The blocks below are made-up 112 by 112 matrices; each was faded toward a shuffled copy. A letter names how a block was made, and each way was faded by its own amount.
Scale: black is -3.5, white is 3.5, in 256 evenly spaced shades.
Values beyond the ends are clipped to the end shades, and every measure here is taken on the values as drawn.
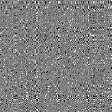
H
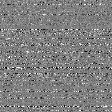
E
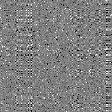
H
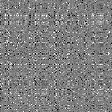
H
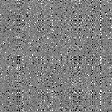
H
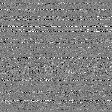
E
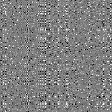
H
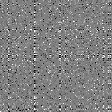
H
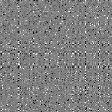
H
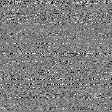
E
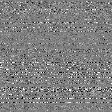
E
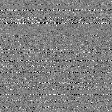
E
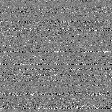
E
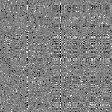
H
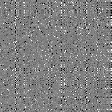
H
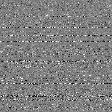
E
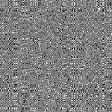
H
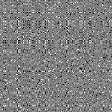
H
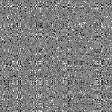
H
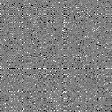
H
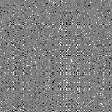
H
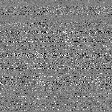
E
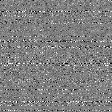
E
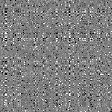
H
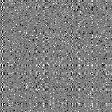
H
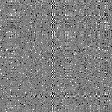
H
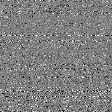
E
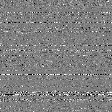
E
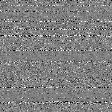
E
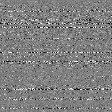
E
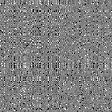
H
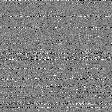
E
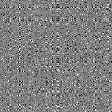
H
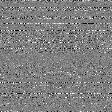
E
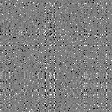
H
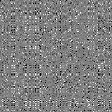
H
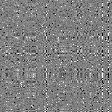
H
